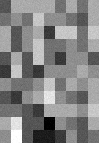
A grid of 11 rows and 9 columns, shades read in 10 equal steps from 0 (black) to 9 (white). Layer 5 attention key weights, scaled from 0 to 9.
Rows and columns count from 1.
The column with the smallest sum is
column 3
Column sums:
47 57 44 52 48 49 57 45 62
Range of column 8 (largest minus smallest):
3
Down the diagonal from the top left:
3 5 5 7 4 5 6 3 7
